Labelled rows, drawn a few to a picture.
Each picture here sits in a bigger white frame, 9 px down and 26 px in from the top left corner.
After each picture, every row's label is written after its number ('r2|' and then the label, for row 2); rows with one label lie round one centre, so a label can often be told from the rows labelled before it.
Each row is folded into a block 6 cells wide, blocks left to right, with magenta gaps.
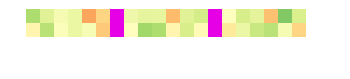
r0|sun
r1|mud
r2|mud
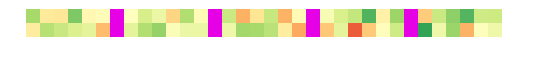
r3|sun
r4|mud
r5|sun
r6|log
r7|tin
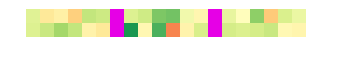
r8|mud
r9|tin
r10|mud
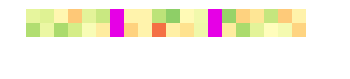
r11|mud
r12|log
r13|sun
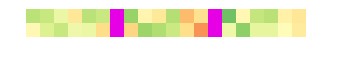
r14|mud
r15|sun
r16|sun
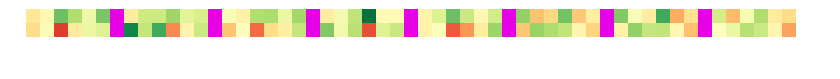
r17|log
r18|tin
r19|log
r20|tin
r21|log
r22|sun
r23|sun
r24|sun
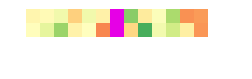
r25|mud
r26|sun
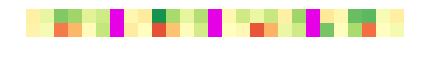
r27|log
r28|log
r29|log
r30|tin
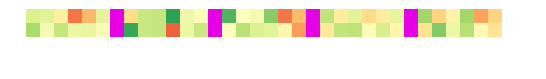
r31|mud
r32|tin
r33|sun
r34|mud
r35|sun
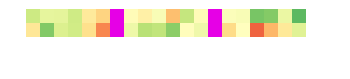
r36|sun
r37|mud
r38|log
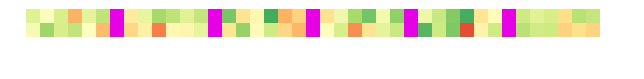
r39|mud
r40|log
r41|sun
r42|log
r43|tin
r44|mud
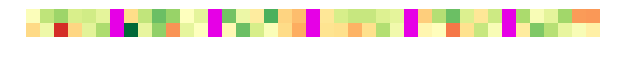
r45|log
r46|tin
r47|sun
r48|log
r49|log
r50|sun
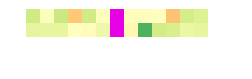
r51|mud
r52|mud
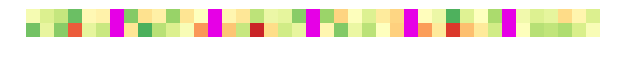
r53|tin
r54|sun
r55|log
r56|sun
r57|log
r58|mud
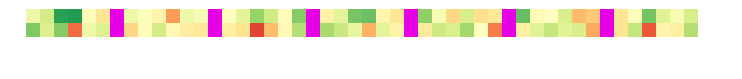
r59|tin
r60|mud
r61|log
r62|tin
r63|sun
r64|sun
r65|log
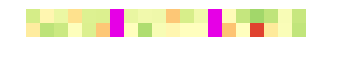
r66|mud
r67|mud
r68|log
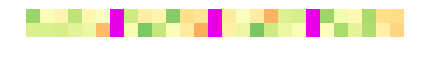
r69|sun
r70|sun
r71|mud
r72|sun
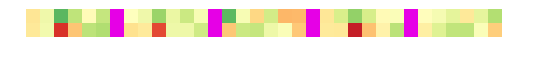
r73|log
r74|log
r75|sun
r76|log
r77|mud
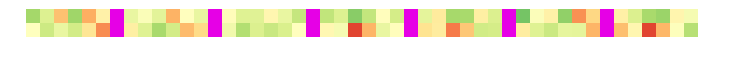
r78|sun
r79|mud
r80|mud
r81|log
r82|log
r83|sun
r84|log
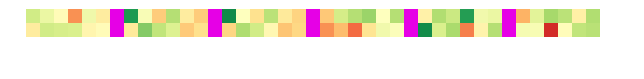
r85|mud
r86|sun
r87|sun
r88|log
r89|tin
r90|log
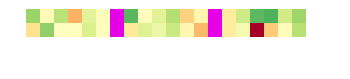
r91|mud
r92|sun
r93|log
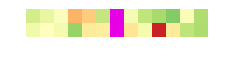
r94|mud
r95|log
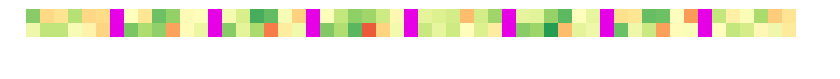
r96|sun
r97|tin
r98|tin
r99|tin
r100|mud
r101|tin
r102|tin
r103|sun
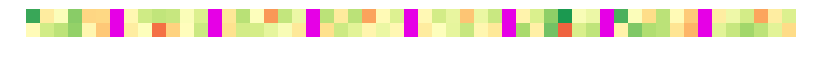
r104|sun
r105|log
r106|mud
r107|mud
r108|mud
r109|tin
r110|sun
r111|mud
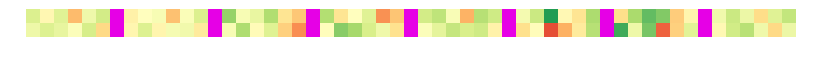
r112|mud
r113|mud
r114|sun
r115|sun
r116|mud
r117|log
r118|tin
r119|mud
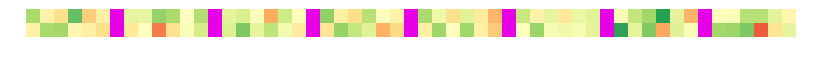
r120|sun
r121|log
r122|mud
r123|sun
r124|sun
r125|mud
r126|tin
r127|tin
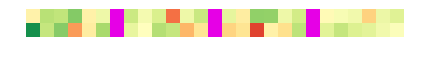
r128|tin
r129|mud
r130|log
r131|mud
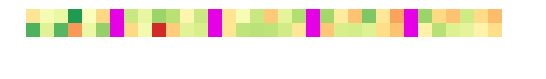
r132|tin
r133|log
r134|mud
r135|sun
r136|sun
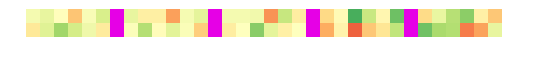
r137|mud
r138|mud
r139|mud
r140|log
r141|tin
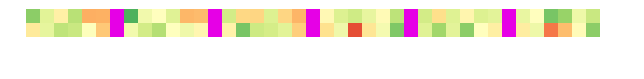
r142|sun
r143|sun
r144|sun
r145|log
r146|mud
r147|log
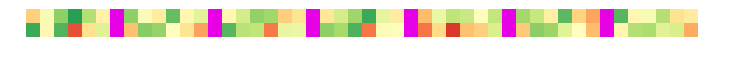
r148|tin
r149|sun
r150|tin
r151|tin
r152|log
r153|sun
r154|sun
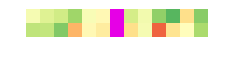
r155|tin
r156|log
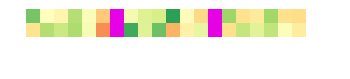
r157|sun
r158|tin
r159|sun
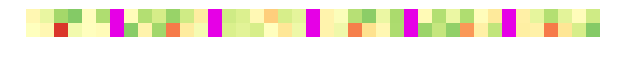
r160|log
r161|tin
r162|mud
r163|log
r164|tin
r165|log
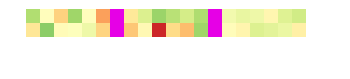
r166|sun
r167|log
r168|mud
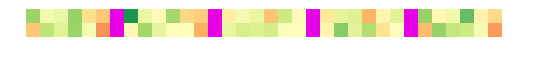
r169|sun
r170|sun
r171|mud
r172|mud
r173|sun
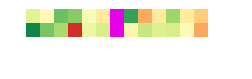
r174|tin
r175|sun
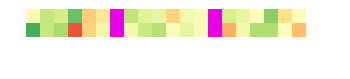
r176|tin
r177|mud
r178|sun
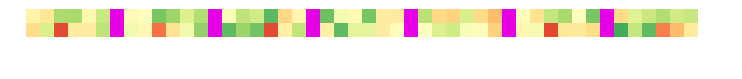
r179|log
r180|log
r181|tin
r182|sun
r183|sun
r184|log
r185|tin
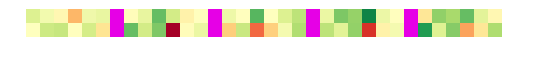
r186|mud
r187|tin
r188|log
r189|tin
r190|tin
